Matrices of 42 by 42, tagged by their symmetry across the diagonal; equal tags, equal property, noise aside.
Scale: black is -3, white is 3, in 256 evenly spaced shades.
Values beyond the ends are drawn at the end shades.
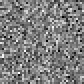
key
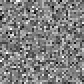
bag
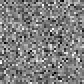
bag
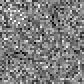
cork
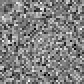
cork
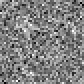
cork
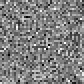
bag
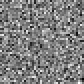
bag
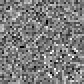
cork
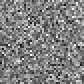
key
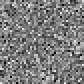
cork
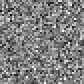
key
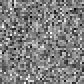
key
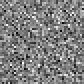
bag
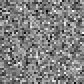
key
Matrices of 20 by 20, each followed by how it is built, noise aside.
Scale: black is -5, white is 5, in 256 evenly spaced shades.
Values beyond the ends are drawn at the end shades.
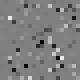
sparse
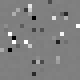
sparse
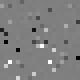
sparse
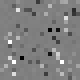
sparse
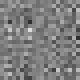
low rank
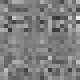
low rank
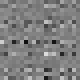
low rank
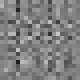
low rank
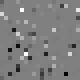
sparse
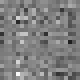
low rank
